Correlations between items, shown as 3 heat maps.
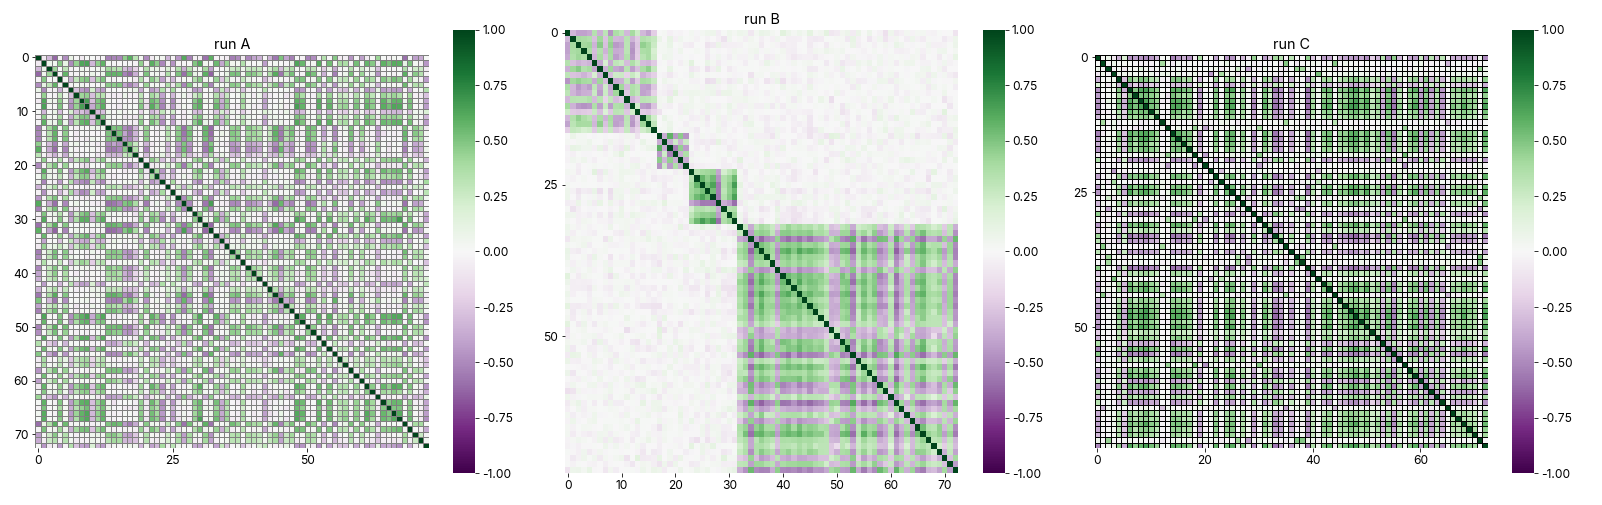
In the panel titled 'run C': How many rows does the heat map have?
73
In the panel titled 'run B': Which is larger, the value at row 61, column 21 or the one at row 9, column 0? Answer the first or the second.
the second
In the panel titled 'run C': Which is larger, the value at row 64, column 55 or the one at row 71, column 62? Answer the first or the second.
the first
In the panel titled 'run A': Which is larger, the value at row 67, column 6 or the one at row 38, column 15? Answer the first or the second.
the second
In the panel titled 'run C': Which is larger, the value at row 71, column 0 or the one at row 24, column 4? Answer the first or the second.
the second
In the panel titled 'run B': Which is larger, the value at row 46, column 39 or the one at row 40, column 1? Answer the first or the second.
the second
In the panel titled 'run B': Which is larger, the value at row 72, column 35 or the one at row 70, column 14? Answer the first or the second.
the second
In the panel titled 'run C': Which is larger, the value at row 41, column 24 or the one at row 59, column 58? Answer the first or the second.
the second
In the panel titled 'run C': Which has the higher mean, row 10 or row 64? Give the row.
10
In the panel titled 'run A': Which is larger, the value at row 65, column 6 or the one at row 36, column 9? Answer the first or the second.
the second
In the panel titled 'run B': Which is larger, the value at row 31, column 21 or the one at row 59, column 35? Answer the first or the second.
the first
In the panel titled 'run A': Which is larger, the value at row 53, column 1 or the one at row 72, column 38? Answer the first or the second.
the first
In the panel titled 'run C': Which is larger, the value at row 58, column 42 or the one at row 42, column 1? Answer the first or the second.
the first
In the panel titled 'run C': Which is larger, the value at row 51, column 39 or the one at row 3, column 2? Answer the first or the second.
the second
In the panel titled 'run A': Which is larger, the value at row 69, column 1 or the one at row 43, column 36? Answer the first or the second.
the first
